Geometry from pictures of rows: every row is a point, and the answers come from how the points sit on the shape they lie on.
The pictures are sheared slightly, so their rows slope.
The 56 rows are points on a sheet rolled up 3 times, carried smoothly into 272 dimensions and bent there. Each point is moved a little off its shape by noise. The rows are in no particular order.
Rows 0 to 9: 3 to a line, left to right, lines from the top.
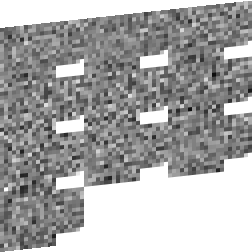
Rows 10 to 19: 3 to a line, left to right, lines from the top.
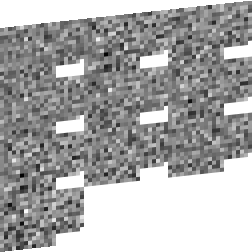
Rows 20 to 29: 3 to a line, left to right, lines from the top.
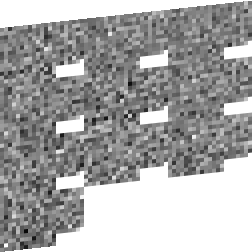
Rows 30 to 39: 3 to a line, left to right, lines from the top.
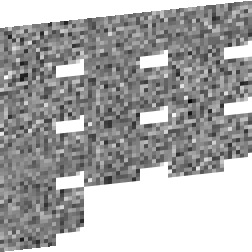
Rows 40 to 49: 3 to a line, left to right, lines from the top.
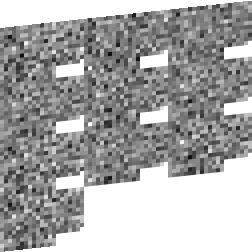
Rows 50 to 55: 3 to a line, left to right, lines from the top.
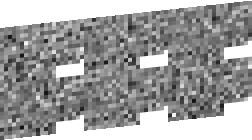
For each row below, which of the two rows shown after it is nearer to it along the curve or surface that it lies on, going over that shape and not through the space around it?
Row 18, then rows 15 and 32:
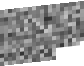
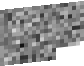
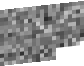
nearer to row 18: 32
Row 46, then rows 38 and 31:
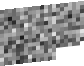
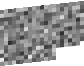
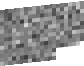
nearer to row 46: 38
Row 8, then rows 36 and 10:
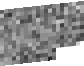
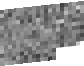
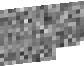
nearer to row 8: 36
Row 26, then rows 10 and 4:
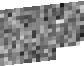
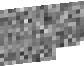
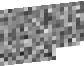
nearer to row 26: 4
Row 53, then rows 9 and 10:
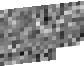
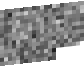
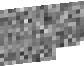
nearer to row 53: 9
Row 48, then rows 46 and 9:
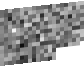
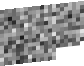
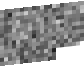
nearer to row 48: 46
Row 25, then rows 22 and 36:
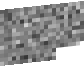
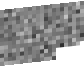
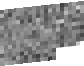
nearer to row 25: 36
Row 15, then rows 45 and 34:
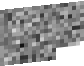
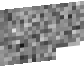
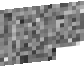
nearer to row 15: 45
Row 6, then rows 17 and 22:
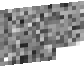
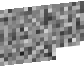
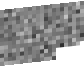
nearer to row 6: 17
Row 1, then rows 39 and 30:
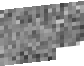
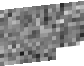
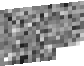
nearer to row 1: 39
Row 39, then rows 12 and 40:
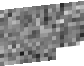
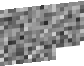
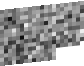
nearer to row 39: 12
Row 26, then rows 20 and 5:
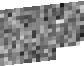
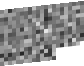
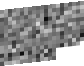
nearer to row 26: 5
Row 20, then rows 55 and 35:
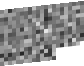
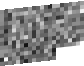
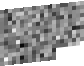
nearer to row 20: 55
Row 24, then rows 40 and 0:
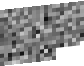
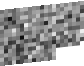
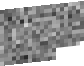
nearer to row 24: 40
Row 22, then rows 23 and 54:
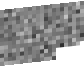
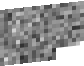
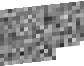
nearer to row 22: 54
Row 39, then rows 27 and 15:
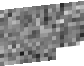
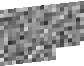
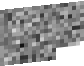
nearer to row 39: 15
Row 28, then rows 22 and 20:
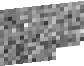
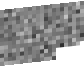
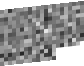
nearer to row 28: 20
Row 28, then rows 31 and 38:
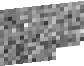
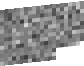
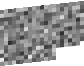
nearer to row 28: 38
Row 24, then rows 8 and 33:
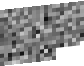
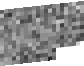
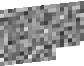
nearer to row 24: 33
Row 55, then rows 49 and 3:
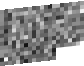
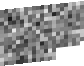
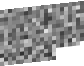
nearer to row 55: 49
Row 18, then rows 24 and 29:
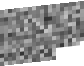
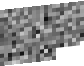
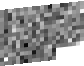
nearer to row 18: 24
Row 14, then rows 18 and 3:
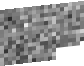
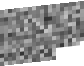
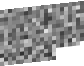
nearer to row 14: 3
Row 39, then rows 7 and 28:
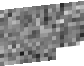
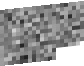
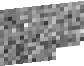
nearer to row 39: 7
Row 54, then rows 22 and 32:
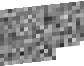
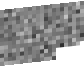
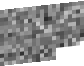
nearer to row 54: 32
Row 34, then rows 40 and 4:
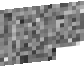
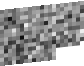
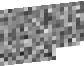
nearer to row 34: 4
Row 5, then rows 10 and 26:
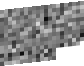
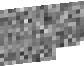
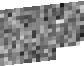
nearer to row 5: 26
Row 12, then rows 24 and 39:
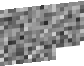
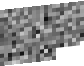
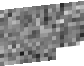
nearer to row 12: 24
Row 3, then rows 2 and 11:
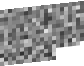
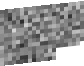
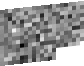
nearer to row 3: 2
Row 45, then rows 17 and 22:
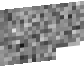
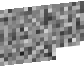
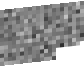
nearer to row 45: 17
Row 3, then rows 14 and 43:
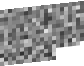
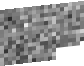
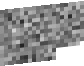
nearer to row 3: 14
